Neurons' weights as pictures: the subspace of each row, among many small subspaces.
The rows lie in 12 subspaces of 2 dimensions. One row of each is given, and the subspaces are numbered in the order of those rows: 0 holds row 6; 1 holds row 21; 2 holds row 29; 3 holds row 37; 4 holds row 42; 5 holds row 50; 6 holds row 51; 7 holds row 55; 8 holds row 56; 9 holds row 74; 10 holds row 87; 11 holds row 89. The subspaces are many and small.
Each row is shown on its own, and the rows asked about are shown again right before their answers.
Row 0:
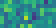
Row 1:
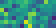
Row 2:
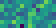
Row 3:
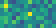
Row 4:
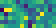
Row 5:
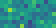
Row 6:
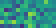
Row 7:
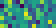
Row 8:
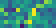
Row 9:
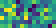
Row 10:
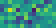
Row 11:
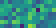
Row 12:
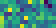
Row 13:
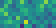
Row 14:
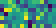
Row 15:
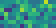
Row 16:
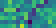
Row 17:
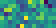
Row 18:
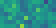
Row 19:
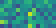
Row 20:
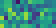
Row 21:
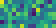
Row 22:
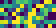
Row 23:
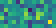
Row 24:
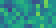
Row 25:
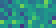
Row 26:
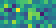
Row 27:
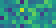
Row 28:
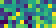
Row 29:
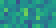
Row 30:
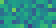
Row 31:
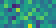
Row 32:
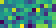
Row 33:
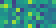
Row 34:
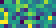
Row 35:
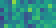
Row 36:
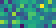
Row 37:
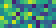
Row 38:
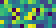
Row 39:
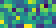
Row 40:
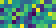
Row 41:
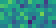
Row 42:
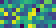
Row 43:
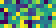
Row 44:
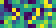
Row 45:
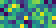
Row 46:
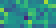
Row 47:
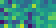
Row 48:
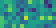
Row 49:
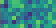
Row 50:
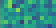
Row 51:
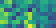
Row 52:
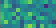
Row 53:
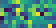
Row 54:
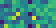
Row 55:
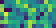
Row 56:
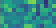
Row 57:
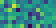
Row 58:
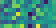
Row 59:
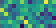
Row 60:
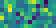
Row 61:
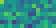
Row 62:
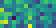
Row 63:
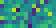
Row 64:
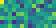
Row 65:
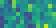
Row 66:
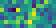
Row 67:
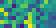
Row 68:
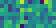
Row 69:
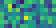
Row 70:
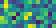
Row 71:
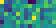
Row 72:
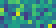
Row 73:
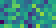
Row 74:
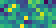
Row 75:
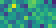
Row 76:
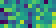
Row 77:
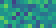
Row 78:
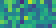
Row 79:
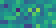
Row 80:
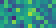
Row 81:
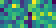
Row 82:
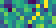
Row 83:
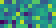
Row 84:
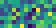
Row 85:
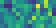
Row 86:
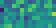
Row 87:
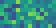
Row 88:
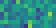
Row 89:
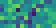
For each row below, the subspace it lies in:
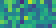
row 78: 5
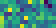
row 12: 9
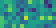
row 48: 9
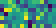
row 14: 7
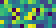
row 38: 4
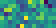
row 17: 9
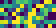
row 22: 4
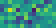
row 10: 11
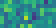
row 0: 11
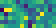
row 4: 7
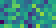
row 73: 0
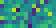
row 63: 11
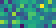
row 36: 1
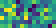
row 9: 3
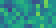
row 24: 8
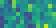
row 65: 6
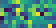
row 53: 10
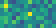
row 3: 10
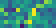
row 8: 11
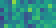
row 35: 6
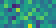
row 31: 10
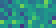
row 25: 1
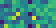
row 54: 0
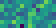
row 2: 4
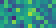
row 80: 10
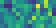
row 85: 8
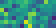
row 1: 6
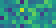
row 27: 0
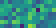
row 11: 4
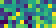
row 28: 7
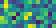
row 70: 10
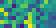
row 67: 6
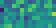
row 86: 5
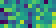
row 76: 7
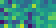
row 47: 6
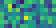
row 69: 5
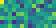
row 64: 1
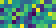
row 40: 4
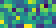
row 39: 8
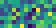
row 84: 4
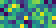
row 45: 9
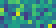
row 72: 10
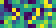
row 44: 4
